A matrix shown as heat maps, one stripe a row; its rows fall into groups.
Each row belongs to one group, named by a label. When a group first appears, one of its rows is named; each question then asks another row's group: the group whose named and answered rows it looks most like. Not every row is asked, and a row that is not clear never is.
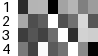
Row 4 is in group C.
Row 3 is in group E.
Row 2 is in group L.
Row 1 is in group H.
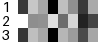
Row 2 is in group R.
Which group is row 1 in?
H
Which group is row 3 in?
H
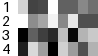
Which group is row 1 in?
L
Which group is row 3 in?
E
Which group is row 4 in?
H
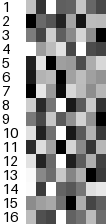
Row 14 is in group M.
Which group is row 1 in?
C
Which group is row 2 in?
E
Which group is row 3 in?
C
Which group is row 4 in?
R
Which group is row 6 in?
H
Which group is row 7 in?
H
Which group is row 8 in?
L
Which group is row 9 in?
C
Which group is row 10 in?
L
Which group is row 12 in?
L
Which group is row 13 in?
R
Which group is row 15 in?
R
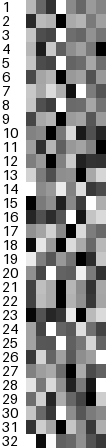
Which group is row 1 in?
L
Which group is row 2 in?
H
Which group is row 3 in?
L
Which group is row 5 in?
L
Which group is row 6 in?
H
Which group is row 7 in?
R
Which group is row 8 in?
L
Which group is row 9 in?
H
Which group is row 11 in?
C
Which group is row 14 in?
R
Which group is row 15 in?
E
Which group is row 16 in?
E
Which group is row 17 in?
R
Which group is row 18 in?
H
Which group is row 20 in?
C
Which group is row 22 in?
H
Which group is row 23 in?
E
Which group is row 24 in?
C
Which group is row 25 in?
L
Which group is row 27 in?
R
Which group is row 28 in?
M
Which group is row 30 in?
L
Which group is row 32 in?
C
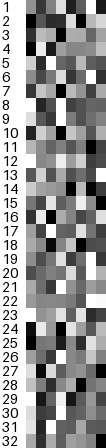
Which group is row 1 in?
L
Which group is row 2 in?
E
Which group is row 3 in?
H
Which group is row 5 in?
C
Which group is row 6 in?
L
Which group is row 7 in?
H
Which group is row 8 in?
L
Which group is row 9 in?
L
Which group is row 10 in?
H
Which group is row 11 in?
R
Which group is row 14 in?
R
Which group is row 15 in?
C
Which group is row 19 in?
L
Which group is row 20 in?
E
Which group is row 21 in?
L
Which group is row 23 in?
R
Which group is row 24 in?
H
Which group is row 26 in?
L
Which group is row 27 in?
C
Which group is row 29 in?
L
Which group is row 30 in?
L
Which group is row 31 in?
C
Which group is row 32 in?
C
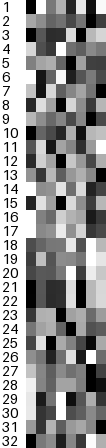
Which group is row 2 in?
R
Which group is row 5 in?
R
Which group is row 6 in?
L
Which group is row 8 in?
H
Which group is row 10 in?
E
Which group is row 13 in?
C
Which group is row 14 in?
R
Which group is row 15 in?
H
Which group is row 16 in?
R
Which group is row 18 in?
E
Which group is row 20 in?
E
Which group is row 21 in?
E
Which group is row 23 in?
H
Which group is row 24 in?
R
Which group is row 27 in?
R
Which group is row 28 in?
R
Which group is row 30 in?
L
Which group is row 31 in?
C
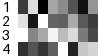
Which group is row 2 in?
C
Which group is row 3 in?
R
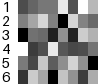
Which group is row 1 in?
E
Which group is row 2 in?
R
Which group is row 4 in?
L
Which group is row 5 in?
C
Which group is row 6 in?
H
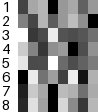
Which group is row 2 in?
C
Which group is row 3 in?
L
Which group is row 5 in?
L
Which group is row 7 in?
H
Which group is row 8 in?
H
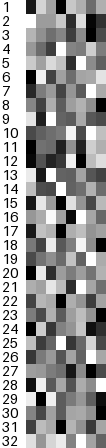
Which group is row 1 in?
H
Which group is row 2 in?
R
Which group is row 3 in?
R
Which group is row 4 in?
L
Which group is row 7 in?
E
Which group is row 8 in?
C
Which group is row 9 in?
C
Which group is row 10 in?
E
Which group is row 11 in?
E
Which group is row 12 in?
E
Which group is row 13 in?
C
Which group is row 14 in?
L
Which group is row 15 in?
H
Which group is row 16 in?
R
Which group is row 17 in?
H
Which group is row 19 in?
E
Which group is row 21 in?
R
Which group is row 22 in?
H
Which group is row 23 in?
C
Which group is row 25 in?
L
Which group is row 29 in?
C
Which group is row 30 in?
C
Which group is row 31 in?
H
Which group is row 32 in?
R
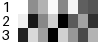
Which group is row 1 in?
R
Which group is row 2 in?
L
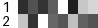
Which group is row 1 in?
E
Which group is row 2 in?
C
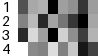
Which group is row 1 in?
H
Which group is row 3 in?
H
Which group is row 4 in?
R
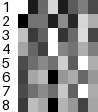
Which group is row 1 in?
L
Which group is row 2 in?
E
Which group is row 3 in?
L
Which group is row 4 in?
L
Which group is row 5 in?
E
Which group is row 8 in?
H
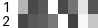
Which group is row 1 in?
L
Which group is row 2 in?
E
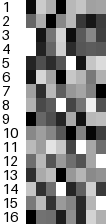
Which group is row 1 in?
H
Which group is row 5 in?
E
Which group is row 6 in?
H
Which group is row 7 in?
C
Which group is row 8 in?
L
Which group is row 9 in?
E
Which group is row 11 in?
R
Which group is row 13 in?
H
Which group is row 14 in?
L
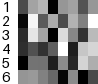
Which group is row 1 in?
H
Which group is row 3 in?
H
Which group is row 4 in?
E
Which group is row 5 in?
E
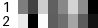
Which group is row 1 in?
C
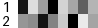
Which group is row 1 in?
H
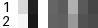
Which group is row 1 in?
C
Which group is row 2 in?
C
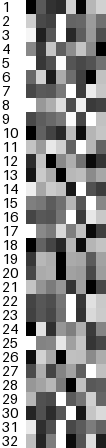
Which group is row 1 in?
E
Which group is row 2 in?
L
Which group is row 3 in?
L
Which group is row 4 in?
C
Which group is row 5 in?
L
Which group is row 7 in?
E
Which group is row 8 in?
R
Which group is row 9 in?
E
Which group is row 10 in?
E
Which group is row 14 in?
R
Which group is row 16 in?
E
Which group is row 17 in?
R
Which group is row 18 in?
E
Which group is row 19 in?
H
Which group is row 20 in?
H
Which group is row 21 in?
R
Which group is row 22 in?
E
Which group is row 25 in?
R
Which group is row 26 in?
H
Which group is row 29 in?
L
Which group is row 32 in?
L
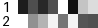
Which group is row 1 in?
E
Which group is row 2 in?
R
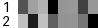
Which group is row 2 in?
C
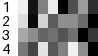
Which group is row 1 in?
L
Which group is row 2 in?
C
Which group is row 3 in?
R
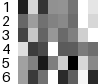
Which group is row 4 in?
L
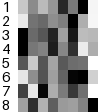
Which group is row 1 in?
M
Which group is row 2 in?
M
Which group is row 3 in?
E
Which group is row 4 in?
E
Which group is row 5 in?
M
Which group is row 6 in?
M
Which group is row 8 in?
C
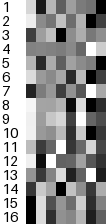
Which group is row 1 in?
C
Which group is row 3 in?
H
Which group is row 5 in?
C
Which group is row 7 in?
E
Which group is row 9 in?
R
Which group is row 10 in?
R
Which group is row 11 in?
L
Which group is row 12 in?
C
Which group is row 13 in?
L
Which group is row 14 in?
H
